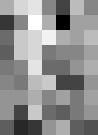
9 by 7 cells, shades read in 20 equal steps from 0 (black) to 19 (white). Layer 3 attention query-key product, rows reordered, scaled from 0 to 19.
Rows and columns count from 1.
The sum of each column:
80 94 131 102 73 89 101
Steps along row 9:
down up up up down down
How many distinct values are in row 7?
5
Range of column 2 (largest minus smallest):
13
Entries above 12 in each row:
4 2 5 2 2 2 1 1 1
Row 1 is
13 16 17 10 5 14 10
